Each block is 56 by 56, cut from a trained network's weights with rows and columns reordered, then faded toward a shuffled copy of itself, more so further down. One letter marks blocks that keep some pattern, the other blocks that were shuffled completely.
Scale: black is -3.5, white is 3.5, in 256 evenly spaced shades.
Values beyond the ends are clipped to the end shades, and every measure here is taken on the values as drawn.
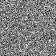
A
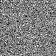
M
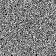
M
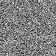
M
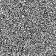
M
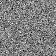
M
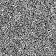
M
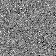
M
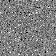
A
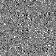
A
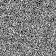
M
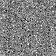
A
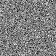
M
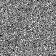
M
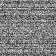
A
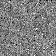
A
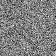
M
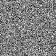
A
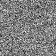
M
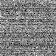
A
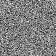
M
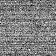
A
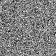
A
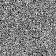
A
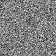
M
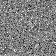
M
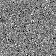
M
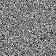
M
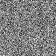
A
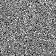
M
